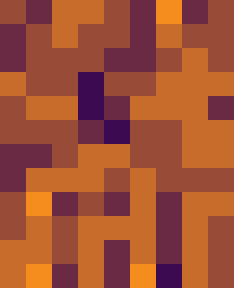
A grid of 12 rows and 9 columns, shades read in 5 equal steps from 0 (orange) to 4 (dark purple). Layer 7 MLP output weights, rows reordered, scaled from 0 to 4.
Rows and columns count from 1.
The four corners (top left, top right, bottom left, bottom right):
2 2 1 2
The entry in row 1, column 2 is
3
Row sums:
17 18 20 16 17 19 16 15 16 14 15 15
